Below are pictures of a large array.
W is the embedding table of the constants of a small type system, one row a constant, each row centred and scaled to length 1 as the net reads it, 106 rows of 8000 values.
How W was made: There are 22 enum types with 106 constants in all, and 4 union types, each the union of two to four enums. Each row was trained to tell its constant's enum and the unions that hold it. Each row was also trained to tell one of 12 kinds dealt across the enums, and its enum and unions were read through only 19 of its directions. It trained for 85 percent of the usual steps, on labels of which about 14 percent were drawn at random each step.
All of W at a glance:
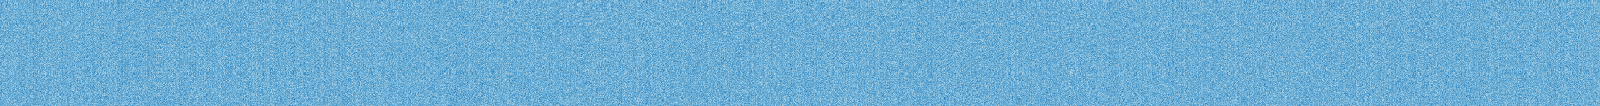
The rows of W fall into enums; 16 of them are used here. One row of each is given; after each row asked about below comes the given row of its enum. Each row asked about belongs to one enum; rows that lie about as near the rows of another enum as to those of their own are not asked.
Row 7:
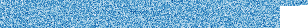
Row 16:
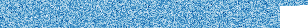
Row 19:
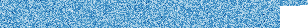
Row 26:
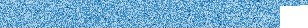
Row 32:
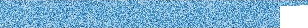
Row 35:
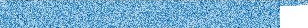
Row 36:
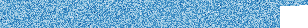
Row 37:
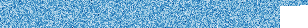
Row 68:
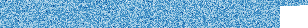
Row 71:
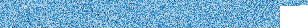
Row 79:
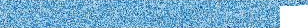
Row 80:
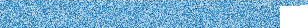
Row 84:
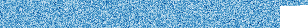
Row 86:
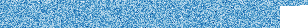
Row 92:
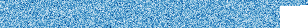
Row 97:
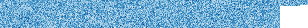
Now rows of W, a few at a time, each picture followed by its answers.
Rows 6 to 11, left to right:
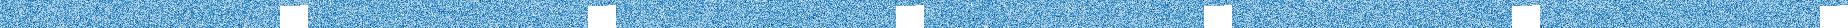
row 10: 97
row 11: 68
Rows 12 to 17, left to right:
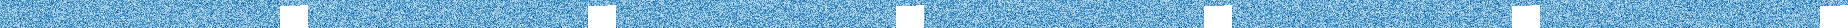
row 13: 36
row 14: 32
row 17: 26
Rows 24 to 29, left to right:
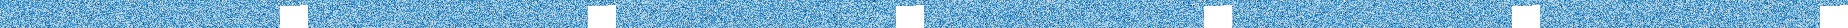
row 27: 86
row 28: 84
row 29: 32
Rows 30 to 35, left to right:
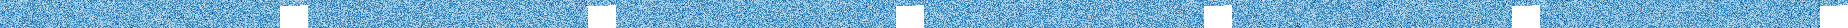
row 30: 97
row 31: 84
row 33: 36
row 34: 19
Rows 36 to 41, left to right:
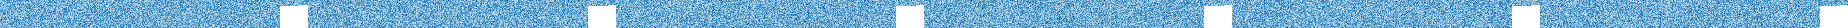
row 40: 97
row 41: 35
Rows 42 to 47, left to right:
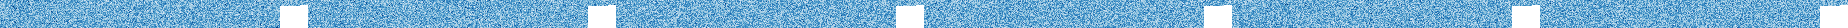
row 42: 80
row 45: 86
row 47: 80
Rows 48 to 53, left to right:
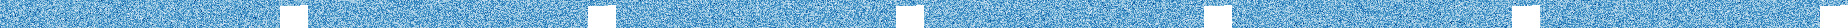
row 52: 7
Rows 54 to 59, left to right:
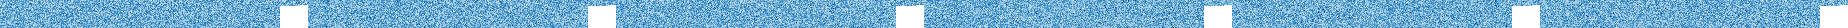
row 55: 68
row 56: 86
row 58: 37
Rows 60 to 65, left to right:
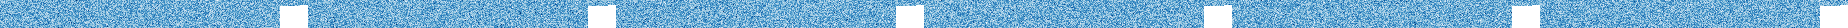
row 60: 86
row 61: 97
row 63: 26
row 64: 92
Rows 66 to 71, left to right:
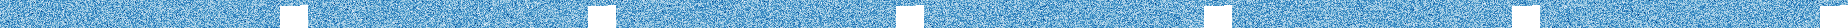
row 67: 68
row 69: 86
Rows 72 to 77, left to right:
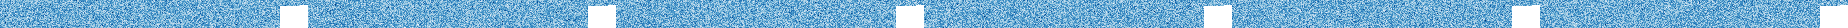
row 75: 68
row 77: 35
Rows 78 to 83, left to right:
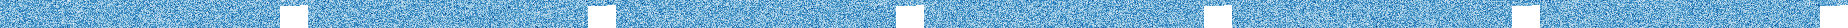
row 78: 80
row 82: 35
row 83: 36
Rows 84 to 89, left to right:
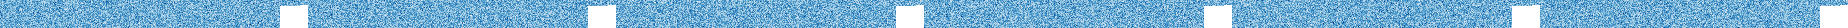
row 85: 16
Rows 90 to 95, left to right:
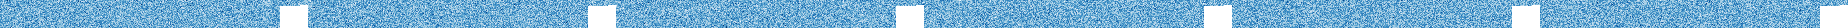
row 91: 37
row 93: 32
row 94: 80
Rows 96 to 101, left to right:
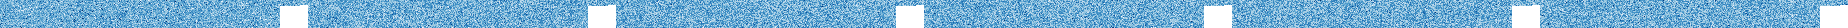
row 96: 16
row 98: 80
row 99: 92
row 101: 37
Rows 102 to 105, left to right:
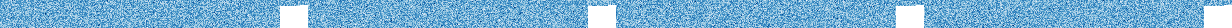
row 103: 97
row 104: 16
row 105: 19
